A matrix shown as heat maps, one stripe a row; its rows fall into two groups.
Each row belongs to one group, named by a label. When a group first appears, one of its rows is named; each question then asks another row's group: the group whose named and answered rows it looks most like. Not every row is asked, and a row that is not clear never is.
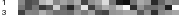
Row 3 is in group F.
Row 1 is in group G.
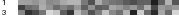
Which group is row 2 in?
F
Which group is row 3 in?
G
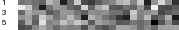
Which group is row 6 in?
F
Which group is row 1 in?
G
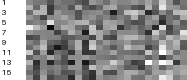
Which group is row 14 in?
G
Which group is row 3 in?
F
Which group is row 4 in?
G
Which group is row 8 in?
F
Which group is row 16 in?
F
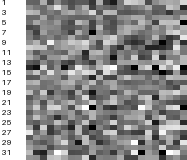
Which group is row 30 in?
F
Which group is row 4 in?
F
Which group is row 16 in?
F
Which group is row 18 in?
G
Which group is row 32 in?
G
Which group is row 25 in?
G
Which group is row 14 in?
G
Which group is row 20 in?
G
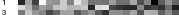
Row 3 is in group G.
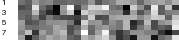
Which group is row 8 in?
G
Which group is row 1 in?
F
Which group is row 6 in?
G
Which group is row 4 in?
F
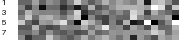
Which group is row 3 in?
G
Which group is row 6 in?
G
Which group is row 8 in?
G
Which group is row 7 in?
F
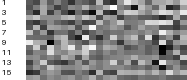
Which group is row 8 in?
G
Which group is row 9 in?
F
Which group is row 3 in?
F
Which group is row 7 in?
F
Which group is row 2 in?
G
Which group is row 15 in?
F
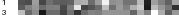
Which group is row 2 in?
G
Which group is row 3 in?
F
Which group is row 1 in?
G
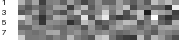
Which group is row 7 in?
G
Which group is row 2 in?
G
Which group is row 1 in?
F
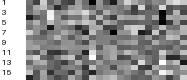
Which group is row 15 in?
F
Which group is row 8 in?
G
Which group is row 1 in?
F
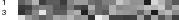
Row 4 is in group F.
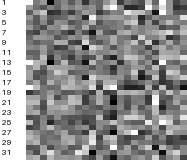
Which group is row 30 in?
G
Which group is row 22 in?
G
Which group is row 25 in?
F
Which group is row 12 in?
F
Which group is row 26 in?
F
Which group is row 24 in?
F
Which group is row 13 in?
F
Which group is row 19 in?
F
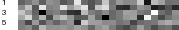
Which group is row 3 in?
F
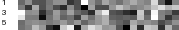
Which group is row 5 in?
G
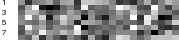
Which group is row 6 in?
G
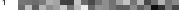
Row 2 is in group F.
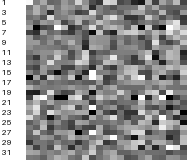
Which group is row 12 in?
G
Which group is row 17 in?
F
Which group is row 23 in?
G
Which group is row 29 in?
F
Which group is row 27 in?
F
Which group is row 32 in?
G
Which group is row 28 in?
G
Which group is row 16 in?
F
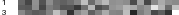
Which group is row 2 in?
F
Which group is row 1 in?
G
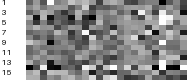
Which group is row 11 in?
G
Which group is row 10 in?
F
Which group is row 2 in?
G
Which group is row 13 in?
F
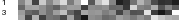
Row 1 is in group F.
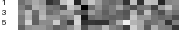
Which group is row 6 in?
G
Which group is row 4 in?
G
